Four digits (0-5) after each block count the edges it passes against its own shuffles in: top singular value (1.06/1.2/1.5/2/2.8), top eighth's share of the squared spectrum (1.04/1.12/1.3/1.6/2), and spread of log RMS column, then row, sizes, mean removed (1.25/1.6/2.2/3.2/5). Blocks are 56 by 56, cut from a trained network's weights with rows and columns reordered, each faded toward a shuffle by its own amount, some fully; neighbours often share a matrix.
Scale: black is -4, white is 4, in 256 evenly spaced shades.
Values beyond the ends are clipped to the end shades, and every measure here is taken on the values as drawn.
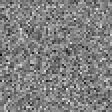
2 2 1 0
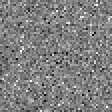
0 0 0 0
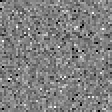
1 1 0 0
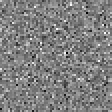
2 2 0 1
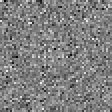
2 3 1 1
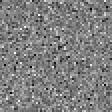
0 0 0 0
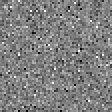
0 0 0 0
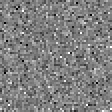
0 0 0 0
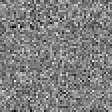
3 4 1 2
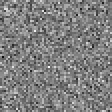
2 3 0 1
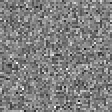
2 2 0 1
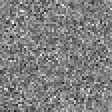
2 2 0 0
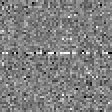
3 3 1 2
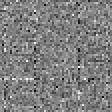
3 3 2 1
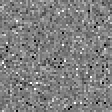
1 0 0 0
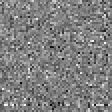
3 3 2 1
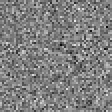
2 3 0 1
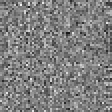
3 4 2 2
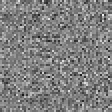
3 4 1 2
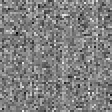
2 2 0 1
